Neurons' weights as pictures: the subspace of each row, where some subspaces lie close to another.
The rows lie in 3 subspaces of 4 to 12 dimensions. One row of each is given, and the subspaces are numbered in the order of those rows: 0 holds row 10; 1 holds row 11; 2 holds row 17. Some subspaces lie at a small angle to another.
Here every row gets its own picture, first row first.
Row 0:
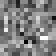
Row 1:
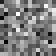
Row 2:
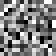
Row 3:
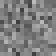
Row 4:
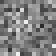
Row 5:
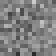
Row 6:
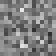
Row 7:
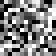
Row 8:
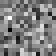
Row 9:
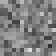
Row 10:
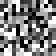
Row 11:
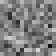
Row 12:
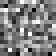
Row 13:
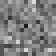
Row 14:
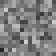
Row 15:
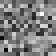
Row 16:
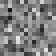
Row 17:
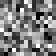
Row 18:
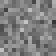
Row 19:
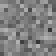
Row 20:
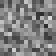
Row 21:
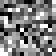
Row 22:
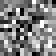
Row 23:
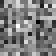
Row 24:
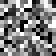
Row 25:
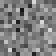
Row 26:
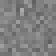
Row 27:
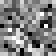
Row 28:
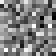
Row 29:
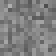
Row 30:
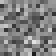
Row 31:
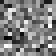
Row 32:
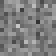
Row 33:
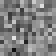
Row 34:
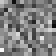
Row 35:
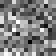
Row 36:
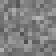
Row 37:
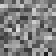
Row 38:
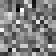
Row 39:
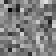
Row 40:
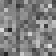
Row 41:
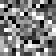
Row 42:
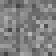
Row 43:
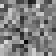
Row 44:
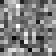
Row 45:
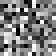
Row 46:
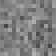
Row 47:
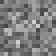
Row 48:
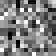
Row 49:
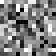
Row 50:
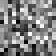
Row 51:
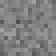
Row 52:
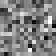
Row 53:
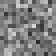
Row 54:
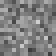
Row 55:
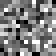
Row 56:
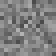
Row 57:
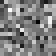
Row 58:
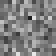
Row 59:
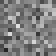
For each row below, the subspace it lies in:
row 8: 0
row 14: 2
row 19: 0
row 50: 0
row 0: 0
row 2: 1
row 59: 0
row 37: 0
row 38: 2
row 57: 1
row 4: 0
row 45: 0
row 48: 0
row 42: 2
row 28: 0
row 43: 1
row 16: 0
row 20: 2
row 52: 1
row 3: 2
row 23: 2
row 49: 0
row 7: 1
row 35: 0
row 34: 1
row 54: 1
